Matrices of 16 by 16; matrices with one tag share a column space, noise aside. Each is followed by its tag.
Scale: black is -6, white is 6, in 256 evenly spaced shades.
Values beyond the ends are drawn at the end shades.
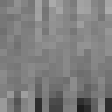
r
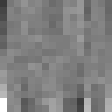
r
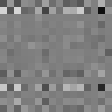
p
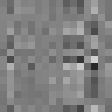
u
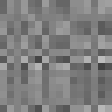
u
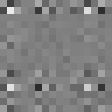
p
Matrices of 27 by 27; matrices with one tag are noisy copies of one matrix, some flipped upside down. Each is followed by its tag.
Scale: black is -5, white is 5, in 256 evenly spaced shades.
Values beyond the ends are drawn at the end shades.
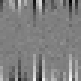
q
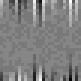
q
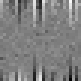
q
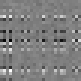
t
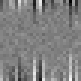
q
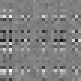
t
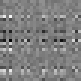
t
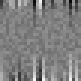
q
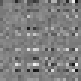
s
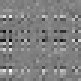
t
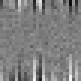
q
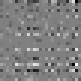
s
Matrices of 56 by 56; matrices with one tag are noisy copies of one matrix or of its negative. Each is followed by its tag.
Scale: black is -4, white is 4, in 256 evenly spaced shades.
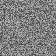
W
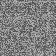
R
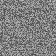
W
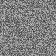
W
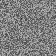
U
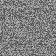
W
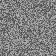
U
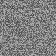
W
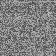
R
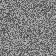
U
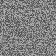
W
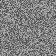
U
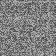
R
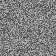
U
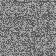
R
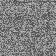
R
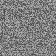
W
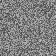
U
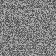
W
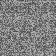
R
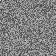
U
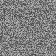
W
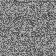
R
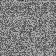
R
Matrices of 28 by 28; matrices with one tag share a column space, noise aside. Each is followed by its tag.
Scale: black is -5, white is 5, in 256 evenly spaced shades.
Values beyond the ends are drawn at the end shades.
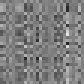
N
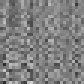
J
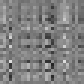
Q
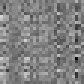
N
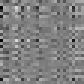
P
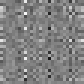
P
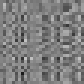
N
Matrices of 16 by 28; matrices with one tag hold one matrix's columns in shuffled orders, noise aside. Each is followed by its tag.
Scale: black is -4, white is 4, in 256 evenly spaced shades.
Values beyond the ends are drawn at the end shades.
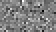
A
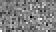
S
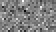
A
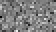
S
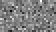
A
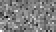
S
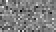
A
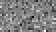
S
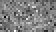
S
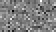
A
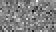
A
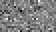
A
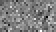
S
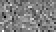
S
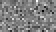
A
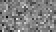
S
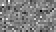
A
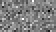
A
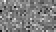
A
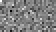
A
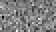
S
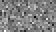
S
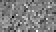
S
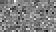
A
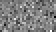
S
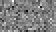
A
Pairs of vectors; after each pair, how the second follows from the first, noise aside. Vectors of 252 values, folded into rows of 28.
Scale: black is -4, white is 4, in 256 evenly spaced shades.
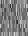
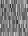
copied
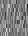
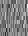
negated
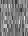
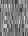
copied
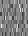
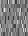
wrapped around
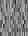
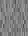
shrunk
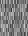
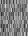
negated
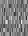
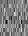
negated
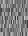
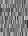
copied
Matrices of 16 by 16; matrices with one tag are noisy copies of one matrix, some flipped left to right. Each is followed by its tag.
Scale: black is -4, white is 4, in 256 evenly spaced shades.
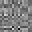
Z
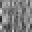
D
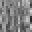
D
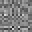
Z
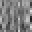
D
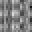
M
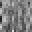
D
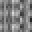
M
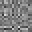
Z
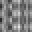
M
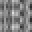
M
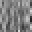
D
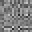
Z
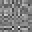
Z
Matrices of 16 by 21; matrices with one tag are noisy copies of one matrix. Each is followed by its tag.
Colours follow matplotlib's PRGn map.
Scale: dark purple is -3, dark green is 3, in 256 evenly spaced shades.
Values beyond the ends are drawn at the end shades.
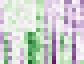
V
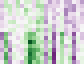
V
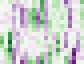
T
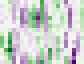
T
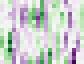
T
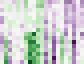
V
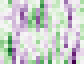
T
